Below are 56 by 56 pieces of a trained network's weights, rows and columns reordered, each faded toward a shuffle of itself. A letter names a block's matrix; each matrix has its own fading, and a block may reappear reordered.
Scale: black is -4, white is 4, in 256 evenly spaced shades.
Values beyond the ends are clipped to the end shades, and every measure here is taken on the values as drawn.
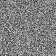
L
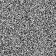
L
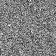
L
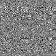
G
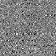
G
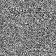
L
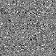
G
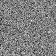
L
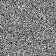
L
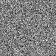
L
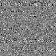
G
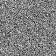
L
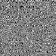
G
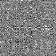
G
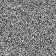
L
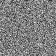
L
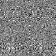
G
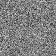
L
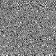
G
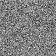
L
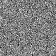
L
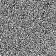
L
